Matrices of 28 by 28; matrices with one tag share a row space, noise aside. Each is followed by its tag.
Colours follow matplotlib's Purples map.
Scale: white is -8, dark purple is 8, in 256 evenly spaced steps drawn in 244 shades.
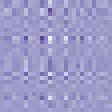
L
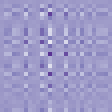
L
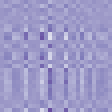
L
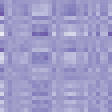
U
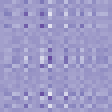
L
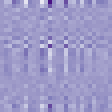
L
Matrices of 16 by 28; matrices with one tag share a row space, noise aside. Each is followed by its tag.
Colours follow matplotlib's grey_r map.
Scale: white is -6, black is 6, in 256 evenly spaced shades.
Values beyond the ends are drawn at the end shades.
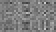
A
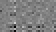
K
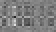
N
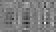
A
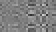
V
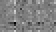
K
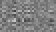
N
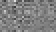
N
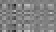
N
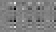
K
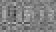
N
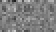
N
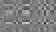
A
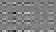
N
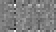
K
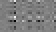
K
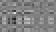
N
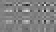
A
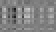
N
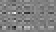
N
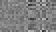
V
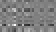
N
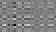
N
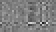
V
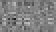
N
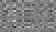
N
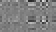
V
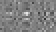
A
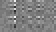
K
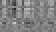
N
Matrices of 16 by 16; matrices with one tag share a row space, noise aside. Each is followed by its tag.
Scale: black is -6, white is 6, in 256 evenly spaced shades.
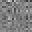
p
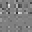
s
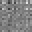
p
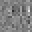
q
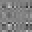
p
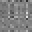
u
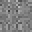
s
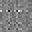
s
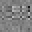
q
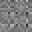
u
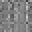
u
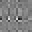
s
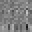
u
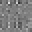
s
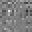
p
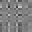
s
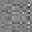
q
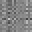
p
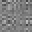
p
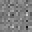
u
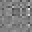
q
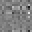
q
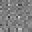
s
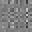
u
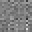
u
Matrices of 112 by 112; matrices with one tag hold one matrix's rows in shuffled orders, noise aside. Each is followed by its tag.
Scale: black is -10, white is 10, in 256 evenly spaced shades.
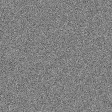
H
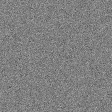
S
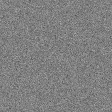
S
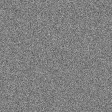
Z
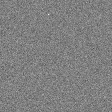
H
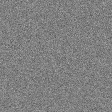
S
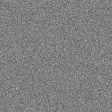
H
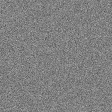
H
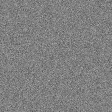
Z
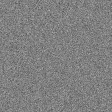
Z
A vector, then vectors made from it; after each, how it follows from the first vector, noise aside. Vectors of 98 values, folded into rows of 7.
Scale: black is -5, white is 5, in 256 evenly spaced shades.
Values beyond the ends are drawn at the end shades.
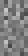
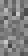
copied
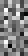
scaled up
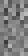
negated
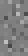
partly zeroed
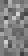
copied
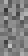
negated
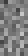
reversed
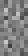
copied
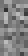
sign-scrambled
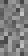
reversed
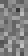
reversed
